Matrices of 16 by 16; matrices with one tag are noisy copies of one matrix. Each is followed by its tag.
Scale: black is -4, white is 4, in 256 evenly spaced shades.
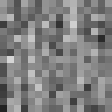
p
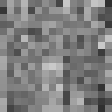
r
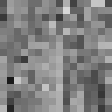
r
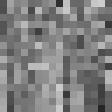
r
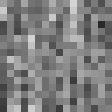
p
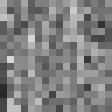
p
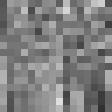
r
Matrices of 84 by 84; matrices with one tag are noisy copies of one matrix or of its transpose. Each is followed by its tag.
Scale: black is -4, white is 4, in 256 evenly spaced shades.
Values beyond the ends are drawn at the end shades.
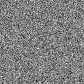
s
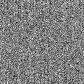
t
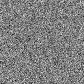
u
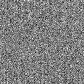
t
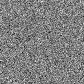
u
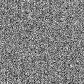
t
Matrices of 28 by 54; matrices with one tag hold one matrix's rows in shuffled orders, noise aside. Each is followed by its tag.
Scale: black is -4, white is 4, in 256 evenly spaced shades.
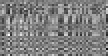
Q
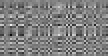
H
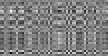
H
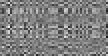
Q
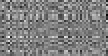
Q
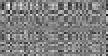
Q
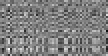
Q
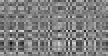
H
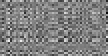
Q
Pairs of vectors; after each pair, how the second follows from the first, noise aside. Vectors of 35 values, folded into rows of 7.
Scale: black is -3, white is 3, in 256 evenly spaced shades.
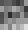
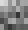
reversed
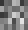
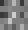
partly zeroed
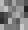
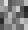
reversed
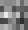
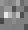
partly zeroed
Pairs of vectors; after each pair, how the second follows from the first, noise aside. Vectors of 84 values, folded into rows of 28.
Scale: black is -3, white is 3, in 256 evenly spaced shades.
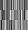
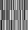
copied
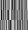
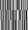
reversed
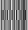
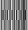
copied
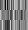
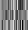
reversed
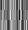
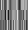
reversed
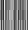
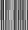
copied
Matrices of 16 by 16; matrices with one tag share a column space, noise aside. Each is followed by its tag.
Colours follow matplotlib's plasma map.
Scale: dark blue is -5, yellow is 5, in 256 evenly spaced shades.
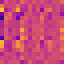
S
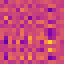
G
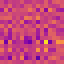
G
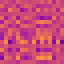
G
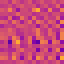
G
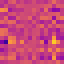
G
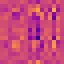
S
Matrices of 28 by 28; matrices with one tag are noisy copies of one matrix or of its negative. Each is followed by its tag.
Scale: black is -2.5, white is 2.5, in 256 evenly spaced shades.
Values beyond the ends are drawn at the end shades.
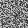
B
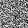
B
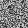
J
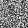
J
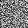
B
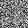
B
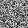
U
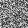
B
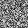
U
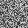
U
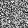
B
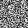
J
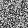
J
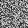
B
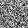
U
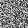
B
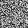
B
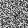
B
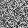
U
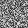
U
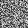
B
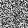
B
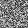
U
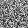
U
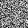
B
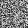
B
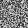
J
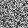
U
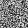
J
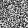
J
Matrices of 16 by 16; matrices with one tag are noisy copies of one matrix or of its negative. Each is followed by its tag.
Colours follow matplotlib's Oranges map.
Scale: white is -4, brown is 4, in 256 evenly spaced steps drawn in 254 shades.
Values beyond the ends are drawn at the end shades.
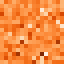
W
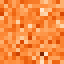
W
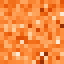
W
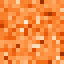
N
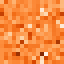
W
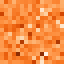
W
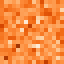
N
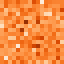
N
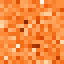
N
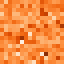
W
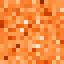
N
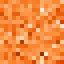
W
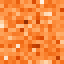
N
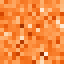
W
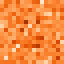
N
